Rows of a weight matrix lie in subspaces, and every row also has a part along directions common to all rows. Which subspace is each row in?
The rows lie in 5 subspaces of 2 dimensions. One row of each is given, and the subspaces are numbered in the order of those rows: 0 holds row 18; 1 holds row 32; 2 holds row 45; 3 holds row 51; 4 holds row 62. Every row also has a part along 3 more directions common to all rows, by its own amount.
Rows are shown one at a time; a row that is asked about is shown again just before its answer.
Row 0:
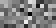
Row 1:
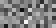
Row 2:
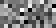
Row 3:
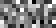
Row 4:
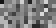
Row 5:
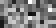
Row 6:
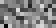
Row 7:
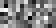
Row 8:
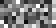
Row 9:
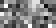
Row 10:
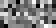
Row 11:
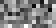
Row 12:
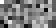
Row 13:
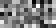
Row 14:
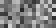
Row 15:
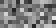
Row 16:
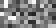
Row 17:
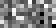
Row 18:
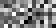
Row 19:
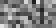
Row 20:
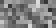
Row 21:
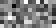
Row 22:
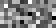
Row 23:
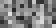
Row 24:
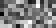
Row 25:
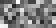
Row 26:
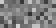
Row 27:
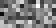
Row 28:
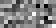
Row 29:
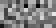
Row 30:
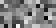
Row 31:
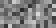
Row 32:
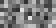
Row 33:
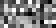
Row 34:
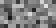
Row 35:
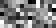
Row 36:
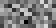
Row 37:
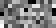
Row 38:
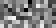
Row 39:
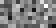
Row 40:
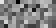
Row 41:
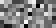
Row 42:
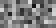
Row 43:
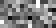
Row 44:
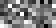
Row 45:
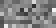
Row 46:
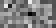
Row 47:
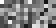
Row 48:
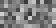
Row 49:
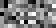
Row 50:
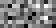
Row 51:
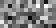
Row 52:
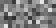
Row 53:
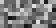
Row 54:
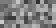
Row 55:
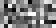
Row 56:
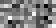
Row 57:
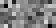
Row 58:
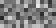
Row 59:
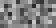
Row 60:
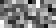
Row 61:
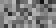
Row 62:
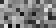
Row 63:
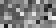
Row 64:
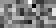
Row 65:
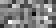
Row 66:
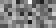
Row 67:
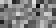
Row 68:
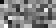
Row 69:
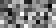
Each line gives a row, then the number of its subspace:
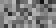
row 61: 2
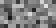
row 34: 1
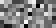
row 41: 0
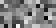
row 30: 4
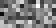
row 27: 3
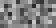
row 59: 2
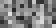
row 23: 1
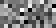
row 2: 0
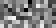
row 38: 4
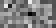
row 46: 3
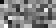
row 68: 4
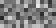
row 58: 4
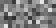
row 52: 2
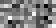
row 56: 3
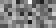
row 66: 2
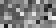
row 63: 4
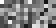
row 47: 4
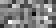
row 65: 3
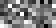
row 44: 0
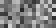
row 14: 0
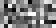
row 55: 3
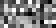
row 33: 3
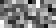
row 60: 3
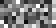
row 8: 1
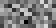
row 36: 0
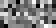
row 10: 0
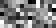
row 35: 3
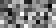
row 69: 1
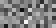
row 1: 0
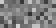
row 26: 4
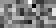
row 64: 2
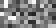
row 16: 4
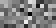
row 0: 0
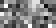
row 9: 3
